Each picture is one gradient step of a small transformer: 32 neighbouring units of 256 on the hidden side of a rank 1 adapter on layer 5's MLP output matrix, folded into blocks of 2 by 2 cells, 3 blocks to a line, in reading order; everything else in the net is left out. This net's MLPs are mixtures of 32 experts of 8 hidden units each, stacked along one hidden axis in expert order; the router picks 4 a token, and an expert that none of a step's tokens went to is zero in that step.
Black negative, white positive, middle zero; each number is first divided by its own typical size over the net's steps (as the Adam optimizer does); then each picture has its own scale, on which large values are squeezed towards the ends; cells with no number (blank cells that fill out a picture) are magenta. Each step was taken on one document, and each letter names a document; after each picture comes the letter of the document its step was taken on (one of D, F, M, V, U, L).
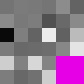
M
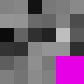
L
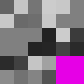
M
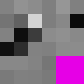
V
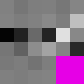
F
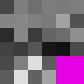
M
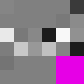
F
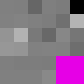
L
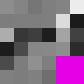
L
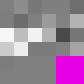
F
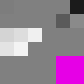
F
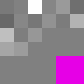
L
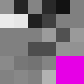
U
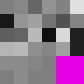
L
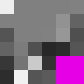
M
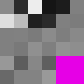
U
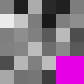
V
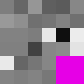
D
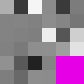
D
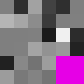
D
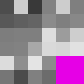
M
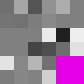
D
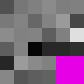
D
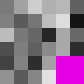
M
